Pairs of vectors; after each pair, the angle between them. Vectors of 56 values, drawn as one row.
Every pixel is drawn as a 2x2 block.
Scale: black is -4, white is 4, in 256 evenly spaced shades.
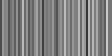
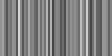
partly opposed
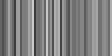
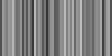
partly opposed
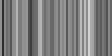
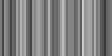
partly aligned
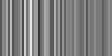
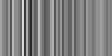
nearly opposite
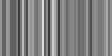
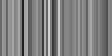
nearly opposite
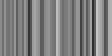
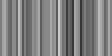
partly aligned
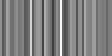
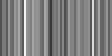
orthogonal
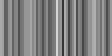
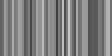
nearly opposite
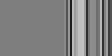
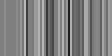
partly opposed
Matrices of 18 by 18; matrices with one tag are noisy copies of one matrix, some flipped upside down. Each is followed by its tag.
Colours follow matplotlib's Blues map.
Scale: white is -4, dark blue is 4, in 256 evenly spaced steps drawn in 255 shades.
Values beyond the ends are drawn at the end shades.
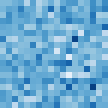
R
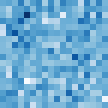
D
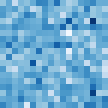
R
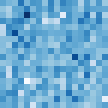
D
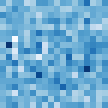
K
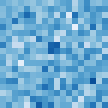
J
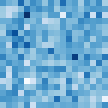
D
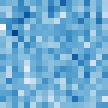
D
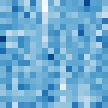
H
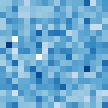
K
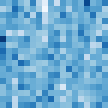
H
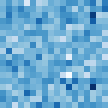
R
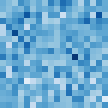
D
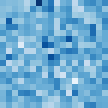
J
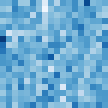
H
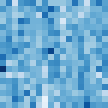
H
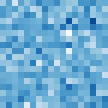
R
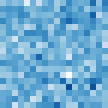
R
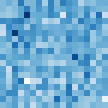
D
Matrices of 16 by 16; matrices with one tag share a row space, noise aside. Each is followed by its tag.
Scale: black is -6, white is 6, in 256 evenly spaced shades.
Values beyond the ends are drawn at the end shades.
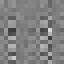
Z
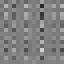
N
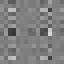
Z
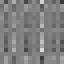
N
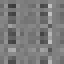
Z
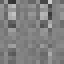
Z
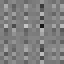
N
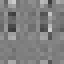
Z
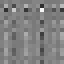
N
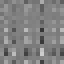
N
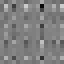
N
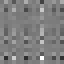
N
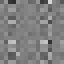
Z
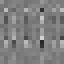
N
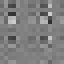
Z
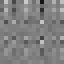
N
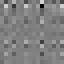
N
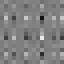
N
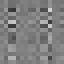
Z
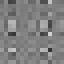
Z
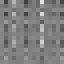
N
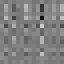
N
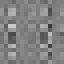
Z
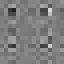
Z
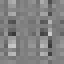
Z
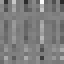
N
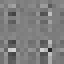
Z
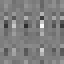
N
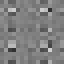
Z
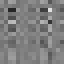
Z
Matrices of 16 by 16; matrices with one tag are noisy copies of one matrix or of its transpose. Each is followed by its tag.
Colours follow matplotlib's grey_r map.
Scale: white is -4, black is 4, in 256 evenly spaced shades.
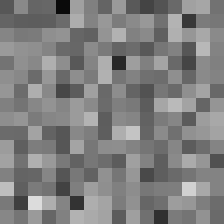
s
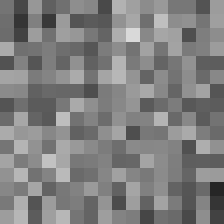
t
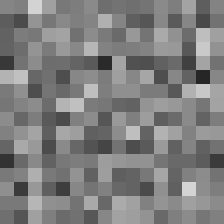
s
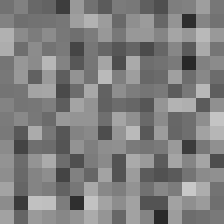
s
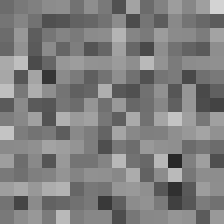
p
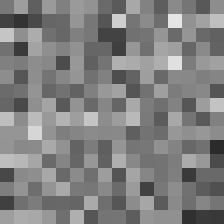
t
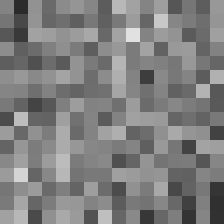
t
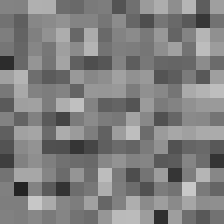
s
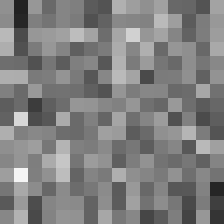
t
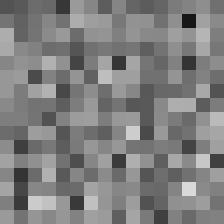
s
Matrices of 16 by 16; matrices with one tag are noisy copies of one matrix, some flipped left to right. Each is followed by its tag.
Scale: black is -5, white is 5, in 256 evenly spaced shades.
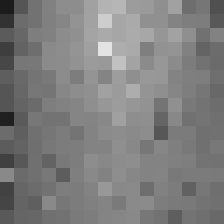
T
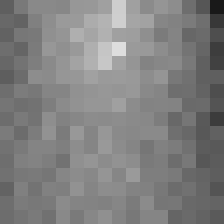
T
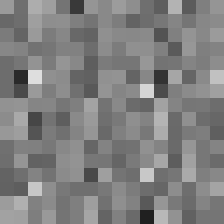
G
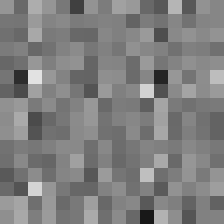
G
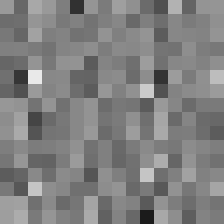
G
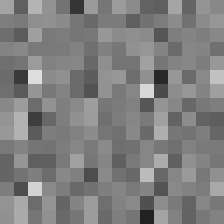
G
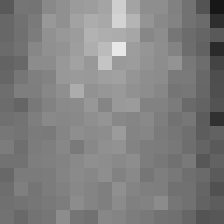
T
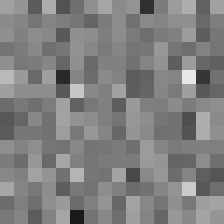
G
